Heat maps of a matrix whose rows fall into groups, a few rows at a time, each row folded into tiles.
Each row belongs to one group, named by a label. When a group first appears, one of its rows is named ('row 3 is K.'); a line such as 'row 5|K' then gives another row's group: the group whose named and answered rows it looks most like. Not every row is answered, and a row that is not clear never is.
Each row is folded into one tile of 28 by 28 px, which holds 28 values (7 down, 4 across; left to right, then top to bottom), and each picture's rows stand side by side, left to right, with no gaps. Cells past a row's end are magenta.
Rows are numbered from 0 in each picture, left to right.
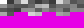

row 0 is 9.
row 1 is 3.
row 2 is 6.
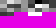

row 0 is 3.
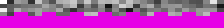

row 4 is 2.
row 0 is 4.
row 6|3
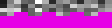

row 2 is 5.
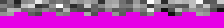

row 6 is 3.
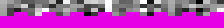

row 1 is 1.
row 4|9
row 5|4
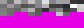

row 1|2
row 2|5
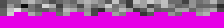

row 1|5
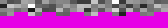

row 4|4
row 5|5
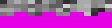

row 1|4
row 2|9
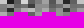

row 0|9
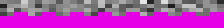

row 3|2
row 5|9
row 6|5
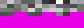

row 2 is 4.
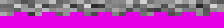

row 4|2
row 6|3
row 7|5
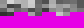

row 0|3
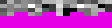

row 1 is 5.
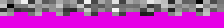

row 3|4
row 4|4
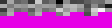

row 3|1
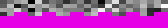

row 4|4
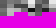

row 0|1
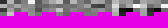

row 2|4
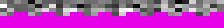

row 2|1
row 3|1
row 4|1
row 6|9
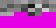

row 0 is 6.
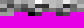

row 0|6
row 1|3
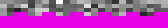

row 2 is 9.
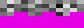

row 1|3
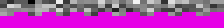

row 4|6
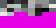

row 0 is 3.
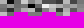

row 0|9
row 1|5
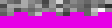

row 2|4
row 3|1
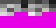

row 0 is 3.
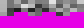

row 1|6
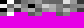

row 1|5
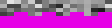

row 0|3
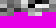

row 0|6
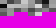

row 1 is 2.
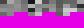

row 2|1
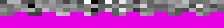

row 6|2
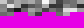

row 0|2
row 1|2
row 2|1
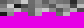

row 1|1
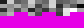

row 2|1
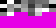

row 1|1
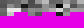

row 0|1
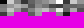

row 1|1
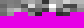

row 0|1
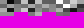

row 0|9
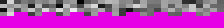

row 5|6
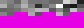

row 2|3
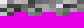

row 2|3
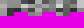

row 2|6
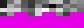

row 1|1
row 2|4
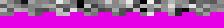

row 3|6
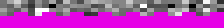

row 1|1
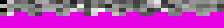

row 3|1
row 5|2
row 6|5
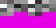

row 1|4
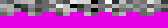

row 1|9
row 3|9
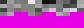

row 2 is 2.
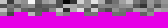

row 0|4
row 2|9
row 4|2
